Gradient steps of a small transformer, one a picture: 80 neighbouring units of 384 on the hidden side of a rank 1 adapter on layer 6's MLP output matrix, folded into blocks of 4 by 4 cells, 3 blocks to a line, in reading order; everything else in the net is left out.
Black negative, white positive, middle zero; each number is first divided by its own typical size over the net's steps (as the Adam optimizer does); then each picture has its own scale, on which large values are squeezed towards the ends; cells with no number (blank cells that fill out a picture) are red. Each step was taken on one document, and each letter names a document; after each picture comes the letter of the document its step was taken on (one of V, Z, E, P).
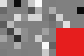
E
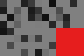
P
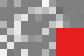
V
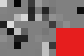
E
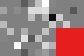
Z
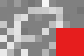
V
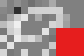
V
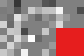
V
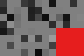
P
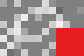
V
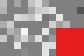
E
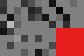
P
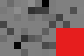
Z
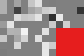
E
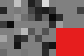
E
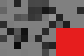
E
